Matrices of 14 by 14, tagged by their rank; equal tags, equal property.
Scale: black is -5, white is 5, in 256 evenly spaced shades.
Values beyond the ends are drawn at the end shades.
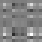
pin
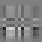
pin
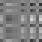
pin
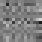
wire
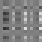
pin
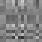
wire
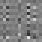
wire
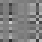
pin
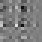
wire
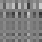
pin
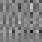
wire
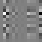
pin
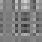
pin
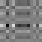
pin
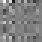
wire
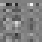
wire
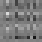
wire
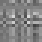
wire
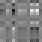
pin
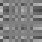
pin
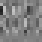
wire
